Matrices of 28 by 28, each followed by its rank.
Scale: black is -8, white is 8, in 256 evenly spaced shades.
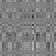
two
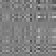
two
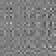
three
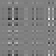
one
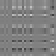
one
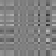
one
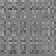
three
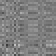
two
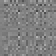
three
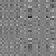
two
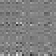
two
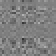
three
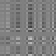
one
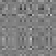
two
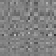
three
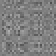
three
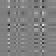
one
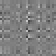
two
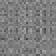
three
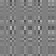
one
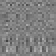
three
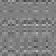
two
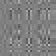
two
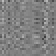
three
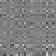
three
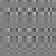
one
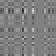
one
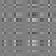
one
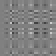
one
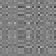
two
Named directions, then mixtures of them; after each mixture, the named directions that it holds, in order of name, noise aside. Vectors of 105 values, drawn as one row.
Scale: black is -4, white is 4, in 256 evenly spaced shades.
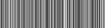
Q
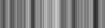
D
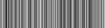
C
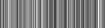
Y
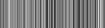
Q, Y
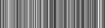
Y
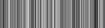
D, Q, Y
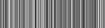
C, Q, Y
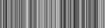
C, D, Y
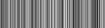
D, Q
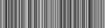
C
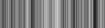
D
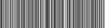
Q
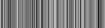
Y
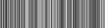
C, D, Q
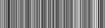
D, Q, Y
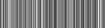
Y
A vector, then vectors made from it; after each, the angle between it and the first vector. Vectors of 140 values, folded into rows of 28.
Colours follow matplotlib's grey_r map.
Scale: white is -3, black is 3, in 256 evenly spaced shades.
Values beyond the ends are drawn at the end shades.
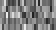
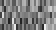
orthogonal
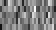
partly opposed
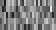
nearly opposite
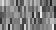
orthogonal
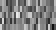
partly aligned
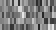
orthogonal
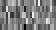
nearly opposite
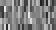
orthogonal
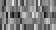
nearly opposite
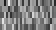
partly opposed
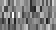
partly aligned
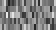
nearly parallel
